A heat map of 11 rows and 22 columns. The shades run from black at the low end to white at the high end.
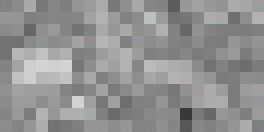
Mirror symmetry: none. Average level on the scale: 60%. Ninth with the highest average: middle left. Odd patch: higher, in the middle left.
